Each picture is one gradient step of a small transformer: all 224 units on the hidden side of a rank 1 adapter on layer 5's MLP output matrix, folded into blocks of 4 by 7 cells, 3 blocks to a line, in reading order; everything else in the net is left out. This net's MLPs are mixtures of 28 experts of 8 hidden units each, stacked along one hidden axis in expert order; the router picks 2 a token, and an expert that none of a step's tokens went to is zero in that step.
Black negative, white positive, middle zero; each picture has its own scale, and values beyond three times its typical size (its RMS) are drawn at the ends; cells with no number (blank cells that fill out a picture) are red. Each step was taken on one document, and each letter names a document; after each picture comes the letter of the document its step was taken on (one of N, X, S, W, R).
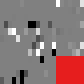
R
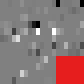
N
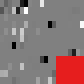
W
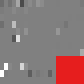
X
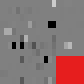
W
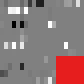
W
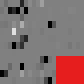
W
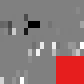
R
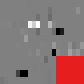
N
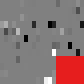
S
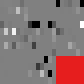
S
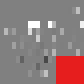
S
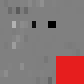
W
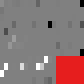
X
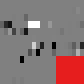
R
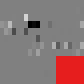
R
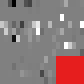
N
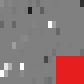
X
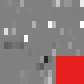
S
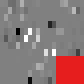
S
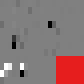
X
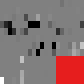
R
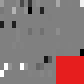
X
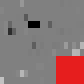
R
